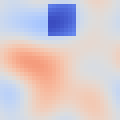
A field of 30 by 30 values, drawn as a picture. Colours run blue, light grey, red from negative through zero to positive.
An odd patch, lower than its surroundings, sits in the top middle. Values change most from cell to cell in the top middle. The middle left is the ninth with the highest average. The top middle is the ninth with the lowest average. The values are skewed, with a long tail toward low values.
